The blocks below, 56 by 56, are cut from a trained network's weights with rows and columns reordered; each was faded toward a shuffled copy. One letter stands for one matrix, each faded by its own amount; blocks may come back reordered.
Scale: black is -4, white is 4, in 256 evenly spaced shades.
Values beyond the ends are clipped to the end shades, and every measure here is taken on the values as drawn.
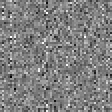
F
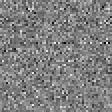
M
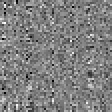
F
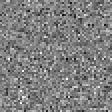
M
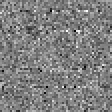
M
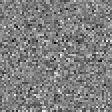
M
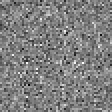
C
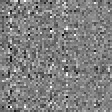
F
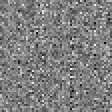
C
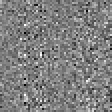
F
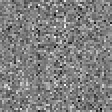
C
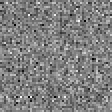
M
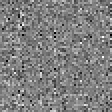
F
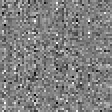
F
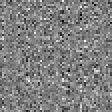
F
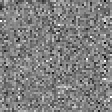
C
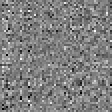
F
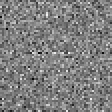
M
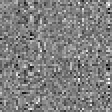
F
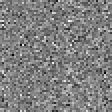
C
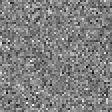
C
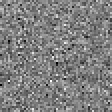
C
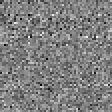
M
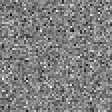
C
